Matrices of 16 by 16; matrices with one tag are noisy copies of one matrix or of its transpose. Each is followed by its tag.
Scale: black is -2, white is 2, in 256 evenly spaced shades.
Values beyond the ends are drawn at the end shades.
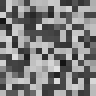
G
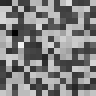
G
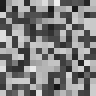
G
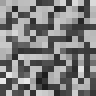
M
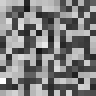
M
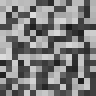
M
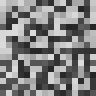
M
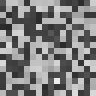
G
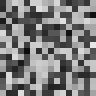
G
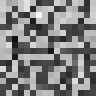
M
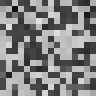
G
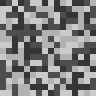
G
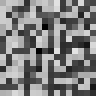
M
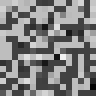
M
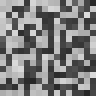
M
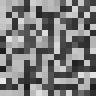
M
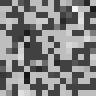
G
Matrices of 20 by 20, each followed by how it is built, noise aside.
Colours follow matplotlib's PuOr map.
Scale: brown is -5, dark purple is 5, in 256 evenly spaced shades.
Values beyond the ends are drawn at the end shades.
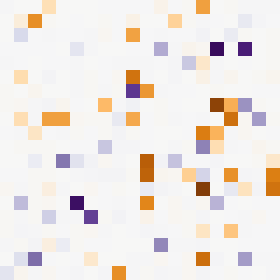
sparse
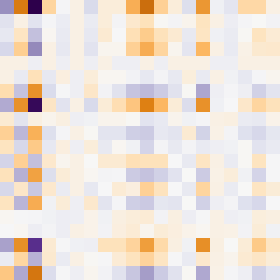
low rank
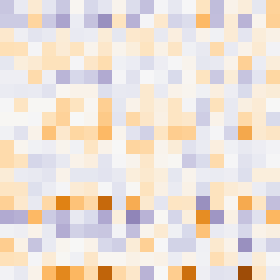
low rank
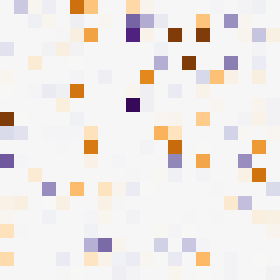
sparse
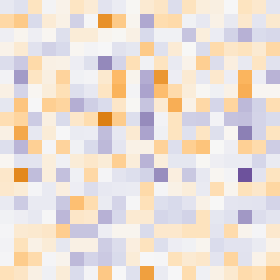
low rank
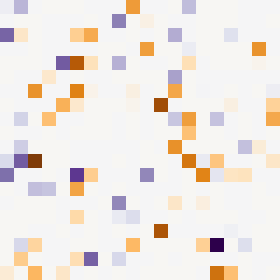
sparse
